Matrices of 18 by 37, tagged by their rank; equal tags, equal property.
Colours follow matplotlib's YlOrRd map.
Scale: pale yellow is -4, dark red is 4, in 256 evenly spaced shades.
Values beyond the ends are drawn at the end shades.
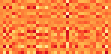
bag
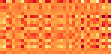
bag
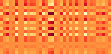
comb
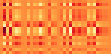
comb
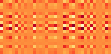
comb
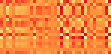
bag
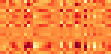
bag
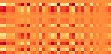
comb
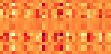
bag
